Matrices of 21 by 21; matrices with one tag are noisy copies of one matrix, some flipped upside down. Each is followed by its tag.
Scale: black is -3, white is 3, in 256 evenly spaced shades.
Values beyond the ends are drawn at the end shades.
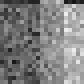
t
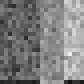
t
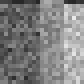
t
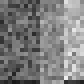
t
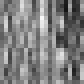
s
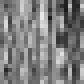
s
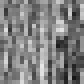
s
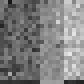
t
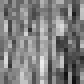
s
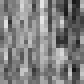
s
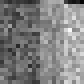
t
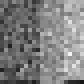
t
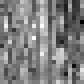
s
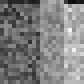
t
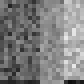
t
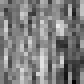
s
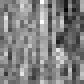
s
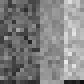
t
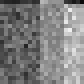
t
